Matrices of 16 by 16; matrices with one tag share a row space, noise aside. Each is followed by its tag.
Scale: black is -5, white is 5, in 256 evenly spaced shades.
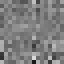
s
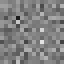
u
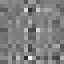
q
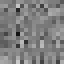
u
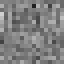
s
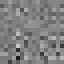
u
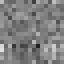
s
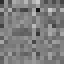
s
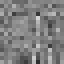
s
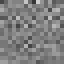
q
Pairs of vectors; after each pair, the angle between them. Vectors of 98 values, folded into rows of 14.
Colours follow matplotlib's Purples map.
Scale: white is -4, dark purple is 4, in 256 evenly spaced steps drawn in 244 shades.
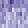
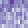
nearly parallel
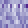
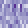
nearly opposite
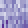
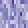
orthogonal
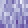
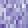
partly aligned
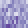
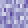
orthogonal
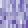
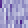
partly opposed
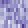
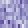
nearly opposite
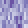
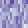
nearly parallel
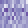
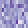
partly opposed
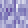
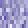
orthogonal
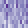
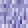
orthogonal
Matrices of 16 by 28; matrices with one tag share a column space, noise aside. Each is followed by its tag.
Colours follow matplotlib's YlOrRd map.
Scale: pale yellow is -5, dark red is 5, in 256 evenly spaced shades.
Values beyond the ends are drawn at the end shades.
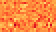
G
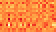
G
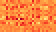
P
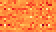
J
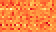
J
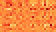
J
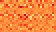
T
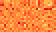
J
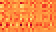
G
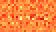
P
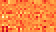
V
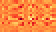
P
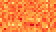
G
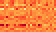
J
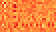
G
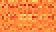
T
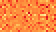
T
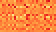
T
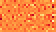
T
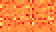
P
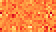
V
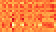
G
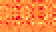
P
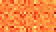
V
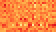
G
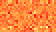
V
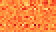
J
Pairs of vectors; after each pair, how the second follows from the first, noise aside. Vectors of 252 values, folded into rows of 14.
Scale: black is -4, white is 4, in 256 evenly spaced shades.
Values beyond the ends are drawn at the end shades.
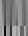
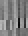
wrapped around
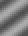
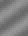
shrunk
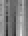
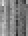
wrapped around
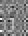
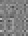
shrunk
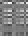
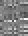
wrapped around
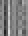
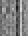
wrapped around
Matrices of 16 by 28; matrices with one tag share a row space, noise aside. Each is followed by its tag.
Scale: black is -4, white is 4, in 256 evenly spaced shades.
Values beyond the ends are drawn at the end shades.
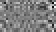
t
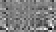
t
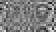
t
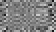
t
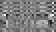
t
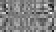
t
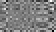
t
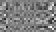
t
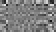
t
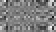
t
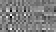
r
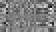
t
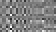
r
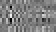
r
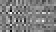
r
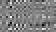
r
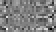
t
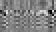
t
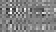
r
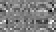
t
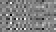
r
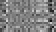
t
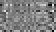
t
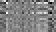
t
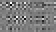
r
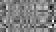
t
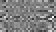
t
